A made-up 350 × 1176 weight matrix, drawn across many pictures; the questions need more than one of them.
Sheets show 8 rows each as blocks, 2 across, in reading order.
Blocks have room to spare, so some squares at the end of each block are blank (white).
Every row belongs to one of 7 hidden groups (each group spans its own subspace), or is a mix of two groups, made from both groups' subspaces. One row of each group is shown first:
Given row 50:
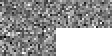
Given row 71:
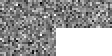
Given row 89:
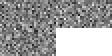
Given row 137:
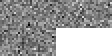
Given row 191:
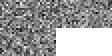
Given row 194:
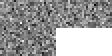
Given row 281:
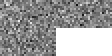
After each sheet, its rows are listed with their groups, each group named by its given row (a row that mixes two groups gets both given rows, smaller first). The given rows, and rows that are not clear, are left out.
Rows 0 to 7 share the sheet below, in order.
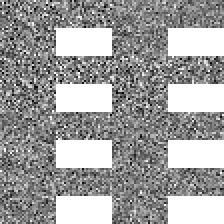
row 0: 137
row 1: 50
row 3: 50
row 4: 137 and 191
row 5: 137
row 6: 191
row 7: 137
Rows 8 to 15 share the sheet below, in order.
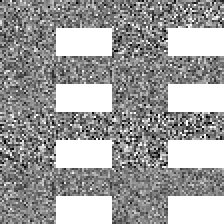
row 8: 50
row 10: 191
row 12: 50
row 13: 71
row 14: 191
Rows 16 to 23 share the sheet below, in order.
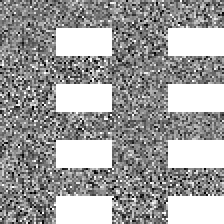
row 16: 137
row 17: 194
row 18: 71
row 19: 281
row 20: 137
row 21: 191
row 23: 50
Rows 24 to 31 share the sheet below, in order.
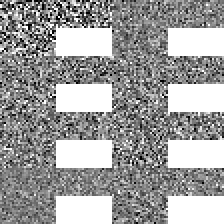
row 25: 71
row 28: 50
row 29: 281
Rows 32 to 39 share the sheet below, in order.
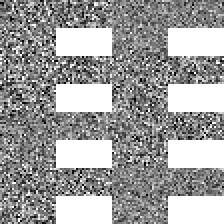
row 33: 137
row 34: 191
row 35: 137
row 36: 50
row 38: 137
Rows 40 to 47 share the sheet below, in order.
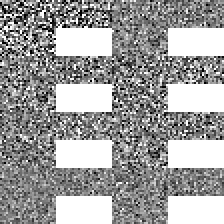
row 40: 191
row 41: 71
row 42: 71
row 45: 71
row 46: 71
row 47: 191
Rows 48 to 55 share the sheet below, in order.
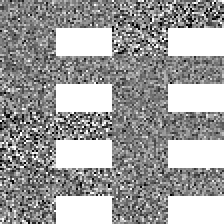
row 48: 71
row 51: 191
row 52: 281
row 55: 191 and 281
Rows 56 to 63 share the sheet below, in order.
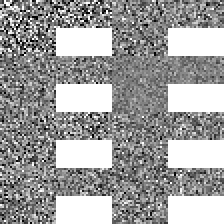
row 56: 281
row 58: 50
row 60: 71
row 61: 50 and 281
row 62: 50 and 71
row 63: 50
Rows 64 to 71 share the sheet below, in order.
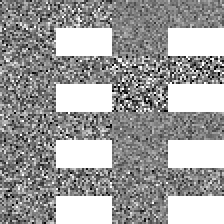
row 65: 281
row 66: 281
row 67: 50 and 281
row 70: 191
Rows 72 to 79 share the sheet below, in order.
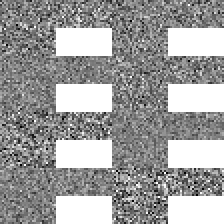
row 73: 281
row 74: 137 and 191
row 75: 281
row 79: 191
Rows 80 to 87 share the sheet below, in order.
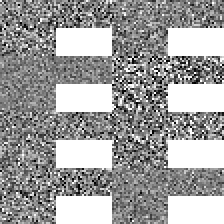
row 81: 50
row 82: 71
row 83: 191
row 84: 137
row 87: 137
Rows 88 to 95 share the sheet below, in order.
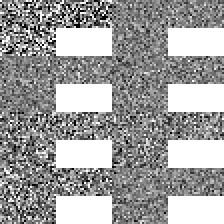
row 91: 281
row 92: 71
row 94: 281
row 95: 50
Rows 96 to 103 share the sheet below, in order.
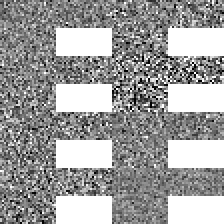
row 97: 50
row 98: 71
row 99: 137
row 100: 281
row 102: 194
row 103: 191
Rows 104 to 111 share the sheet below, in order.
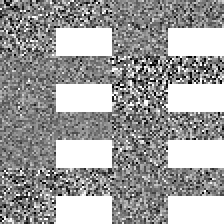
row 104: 281
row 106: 137
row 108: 191
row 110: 191
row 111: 71
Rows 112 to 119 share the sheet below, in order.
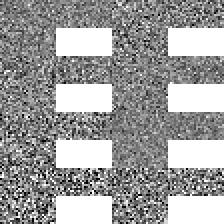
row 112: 50
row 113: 281
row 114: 191
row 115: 191
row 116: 191
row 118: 71
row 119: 137 and 281
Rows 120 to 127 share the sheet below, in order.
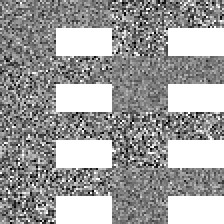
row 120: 191
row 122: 281
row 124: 137
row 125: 71
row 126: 71
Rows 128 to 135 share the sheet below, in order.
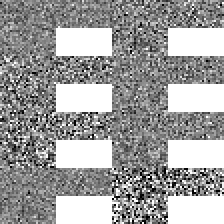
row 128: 191
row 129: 137
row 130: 281
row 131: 71
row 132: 71
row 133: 71
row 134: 137
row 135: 50
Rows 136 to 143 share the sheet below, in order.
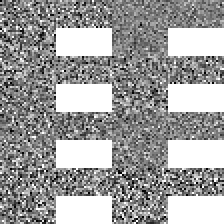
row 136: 50
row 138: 191
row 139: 50
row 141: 281
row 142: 71
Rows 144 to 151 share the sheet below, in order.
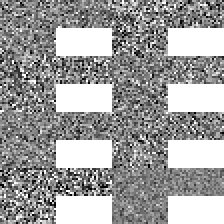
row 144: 191
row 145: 50
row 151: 191
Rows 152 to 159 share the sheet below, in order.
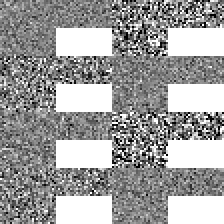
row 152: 281
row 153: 71
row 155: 71 and 137
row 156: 50
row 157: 50
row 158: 71
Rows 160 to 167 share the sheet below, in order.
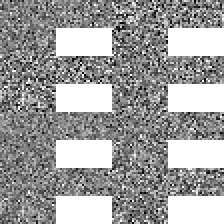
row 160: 71
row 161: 191
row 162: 137
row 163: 71
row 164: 194
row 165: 137
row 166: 137
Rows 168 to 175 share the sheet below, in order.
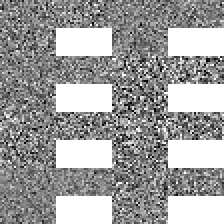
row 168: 71
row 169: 137
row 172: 281
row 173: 191
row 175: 191
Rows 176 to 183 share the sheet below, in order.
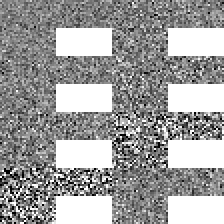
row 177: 71 and 191
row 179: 281
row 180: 71
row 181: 191
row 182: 281
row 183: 50
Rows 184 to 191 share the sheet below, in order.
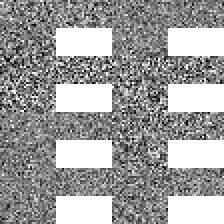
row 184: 194
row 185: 137
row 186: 281
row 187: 71
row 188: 50
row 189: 71
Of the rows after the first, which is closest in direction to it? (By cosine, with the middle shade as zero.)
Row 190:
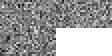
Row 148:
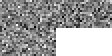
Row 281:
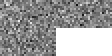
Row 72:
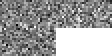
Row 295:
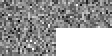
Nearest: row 72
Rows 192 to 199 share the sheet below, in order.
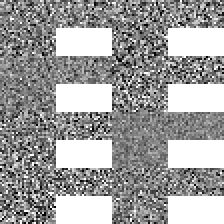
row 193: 194
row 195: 281
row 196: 50 and 71
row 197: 71
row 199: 137
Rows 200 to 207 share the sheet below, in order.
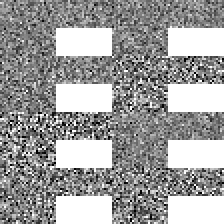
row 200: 194
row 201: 191
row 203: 137
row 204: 71
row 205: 50
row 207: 137
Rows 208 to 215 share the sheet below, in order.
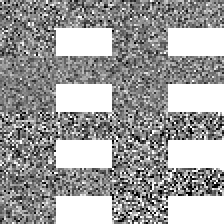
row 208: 137
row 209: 71
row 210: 194
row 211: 281
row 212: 191
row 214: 191
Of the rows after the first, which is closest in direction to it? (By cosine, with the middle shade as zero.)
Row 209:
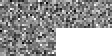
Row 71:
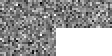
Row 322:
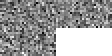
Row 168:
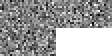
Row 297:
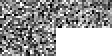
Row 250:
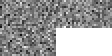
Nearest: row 71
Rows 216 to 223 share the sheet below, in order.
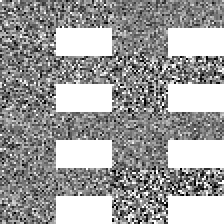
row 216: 50
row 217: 50
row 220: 50
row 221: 191
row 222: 281
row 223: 194
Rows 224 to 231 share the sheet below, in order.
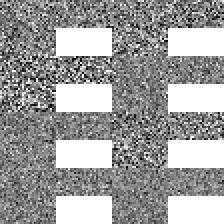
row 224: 137 and 281
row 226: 137
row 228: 191
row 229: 281
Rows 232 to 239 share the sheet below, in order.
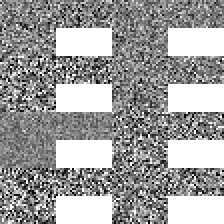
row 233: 50
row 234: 71
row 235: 137
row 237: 137
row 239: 137
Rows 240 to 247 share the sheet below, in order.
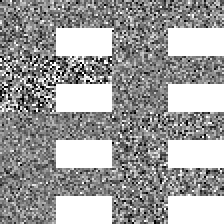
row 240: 50
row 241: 50 and 191
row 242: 137
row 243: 281
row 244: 137
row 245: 71
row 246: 281
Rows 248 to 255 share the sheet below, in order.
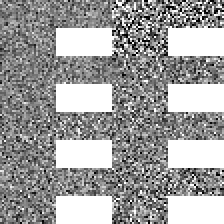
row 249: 281
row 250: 191
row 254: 194
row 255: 137
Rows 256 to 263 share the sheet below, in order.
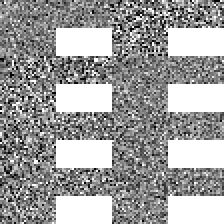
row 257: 71
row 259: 281
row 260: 50
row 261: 191
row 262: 281
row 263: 191
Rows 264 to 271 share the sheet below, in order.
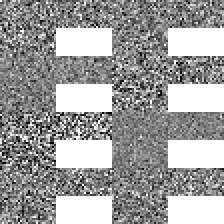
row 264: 50 and 71
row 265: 50
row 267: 50
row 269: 137
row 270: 137
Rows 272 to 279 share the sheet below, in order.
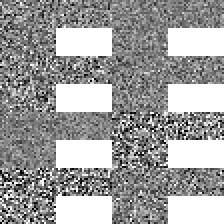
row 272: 191
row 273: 50
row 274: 71
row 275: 281
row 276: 191
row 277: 71
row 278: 191
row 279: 137
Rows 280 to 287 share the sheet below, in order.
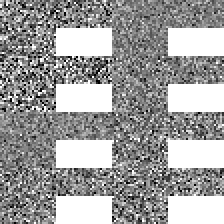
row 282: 71
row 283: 137
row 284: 194
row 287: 191
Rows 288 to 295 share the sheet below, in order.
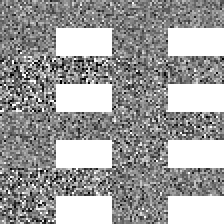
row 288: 137
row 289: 191
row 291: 191
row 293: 71
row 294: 71
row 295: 281
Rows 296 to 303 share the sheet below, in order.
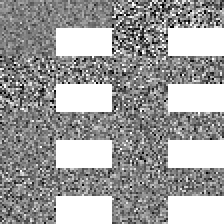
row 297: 191
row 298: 50
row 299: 50
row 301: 281
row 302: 191
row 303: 71
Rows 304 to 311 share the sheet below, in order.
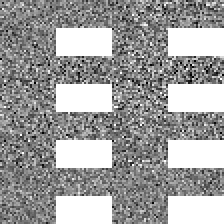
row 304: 191 and 281
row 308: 194
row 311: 71
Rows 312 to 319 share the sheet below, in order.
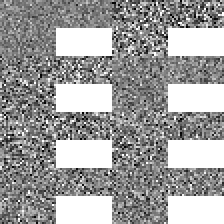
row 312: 281
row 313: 194
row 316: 191
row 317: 50
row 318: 137
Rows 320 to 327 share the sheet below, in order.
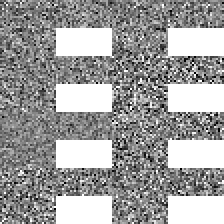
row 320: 191
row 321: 191
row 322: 50
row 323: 137
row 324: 50
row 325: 50 and 281
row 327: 194
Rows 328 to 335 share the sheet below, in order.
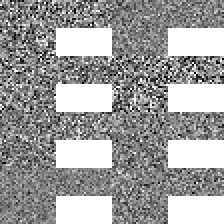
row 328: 71
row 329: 281
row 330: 191
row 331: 137
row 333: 194
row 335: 281
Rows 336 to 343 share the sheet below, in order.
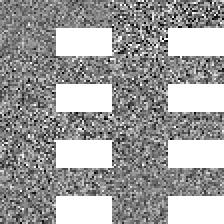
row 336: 137
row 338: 137
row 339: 194
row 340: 137
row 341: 191
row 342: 194
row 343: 71 and 191
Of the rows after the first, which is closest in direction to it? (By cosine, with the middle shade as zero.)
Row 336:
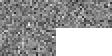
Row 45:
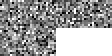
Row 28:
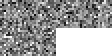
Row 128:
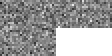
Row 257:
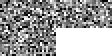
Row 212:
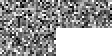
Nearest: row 257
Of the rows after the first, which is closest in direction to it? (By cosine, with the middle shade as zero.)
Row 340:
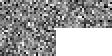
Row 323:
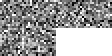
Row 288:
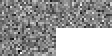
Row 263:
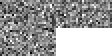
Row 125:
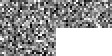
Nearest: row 323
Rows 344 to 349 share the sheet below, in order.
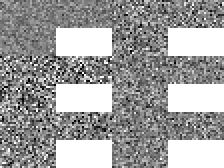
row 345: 137
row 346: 137
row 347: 50
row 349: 71 and 191
